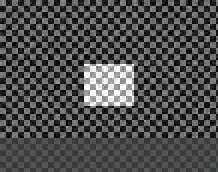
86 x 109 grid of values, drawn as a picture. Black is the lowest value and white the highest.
Seam: horizontal, 80% of the way down, the bottom part calmer. Ninth with the highest average: centre. Average level on the scale: 30%. Odd patch: higher, in the centre.
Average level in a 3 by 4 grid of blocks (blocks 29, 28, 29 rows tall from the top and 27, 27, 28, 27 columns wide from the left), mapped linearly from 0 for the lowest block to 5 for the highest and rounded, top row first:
0000 / 0550 / 0000
